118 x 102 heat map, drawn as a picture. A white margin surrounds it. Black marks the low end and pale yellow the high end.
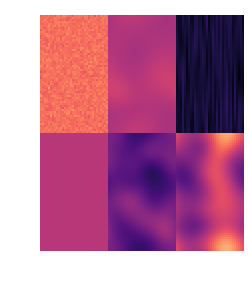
It is made of 2 by 3 panels. Panel 1,1: high, fine-grained, faint in contrast. Panel 1,2: middling, smooth, faint in contrast. Panel 1,3: very low, streaked downward, faint in contrast. Panel 2,1: middling, flat. Panel 2,2: low, smooth. Panel 2,3: middling, smooth, strong in contrast.
